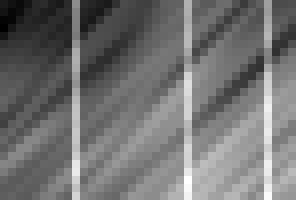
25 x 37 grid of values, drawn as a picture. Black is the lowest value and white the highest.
Odd lines: columns 10, 24 and 34. Ninth with the lowest average: top left. Mirror symmetry: none. Slope: up to the bottom right.
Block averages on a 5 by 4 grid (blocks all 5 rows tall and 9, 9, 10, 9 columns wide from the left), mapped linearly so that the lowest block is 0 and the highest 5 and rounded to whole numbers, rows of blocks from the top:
0 1 3 2 | 1 2 3 3 | 2 3 4 4 | 3 4 4 5 | 3 4 5 5
